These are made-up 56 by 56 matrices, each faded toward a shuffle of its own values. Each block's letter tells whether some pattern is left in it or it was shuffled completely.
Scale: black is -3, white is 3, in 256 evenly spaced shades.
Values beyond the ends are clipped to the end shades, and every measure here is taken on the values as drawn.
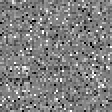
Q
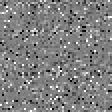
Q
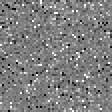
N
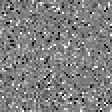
Q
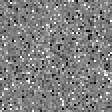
N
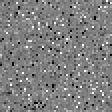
N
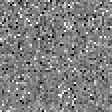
Q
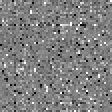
Q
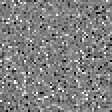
N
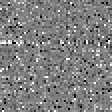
Q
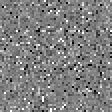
Q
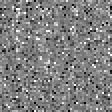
Q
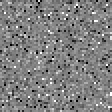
N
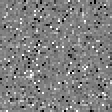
N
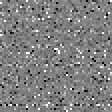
Q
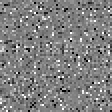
Q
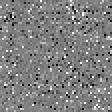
Q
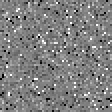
N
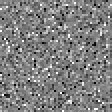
N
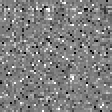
Q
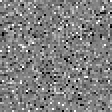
Q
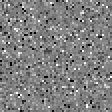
N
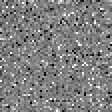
Q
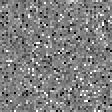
N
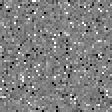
N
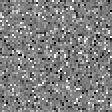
N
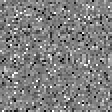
Q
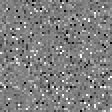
Q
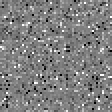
N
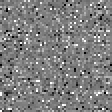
Q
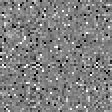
Q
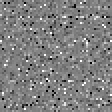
Q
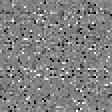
Q
